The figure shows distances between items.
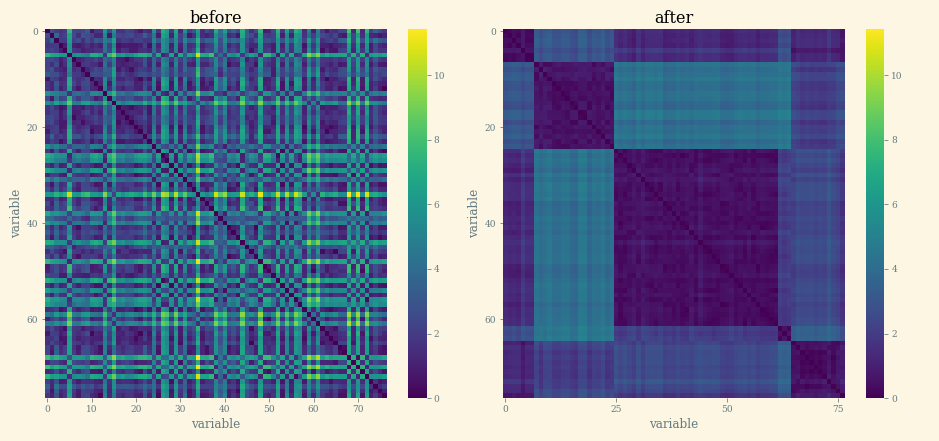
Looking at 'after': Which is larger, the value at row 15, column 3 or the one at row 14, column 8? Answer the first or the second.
the first
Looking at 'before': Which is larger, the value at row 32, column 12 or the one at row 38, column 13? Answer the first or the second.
the second
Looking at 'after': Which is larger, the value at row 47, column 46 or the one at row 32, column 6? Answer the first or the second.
the second
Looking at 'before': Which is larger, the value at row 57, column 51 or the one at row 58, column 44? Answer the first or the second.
the second
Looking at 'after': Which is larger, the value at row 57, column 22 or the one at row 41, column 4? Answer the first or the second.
the first
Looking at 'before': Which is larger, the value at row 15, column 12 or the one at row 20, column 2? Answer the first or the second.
the first
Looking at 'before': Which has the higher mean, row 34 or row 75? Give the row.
34
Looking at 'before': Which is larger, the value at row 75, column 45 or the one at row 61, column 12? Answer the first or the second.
the second
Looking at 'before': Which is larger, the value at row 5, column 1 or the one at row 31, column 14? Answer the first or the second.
the first
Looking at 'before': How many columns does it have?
77
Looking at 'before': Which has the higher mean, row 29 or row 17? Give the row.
29
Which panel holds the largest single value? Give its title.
before
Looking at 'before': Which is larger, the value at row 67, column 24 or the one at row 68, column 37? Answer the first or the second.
the second
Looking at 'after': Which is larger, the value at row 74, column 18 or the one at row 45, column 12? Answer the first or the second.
the second
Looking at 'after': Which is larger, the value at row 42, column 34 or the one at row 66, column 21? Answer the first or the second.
the second
